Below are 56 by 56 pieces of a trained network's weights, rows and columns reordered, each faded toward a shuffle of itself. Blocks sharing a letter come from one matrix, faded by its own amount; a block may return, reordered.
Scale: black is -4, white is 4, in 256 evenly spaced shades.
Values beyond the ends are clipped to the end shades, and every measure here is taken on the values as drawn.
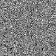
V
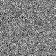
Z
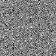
V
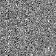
V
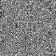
V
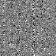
V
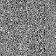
V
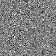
V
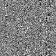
V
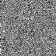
V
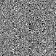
V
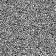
Z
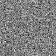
V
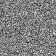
Z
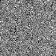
V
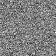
Z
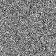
Z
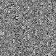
V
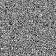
Z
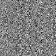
V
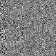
V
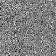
V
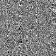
V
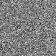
Z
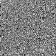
V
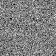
Z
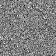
Z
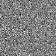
V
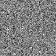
V
